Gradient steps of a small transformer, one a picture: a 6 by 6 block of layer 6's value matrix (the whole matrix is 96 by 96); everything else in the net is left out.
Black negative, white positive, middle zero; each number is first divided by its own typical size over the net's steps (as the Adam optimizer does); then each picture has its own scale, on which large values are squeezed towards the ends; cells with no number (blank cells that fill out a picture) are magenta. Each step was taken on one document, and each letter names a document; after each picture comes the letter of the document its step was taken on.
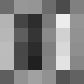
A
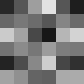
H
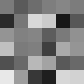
H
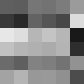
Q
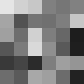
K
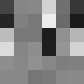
H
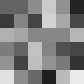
H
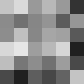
Q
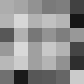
Q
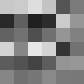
K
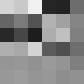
K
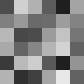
A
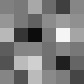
A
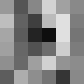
A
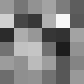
A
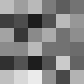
K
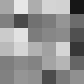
Q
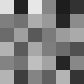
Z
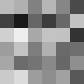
Q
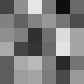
A
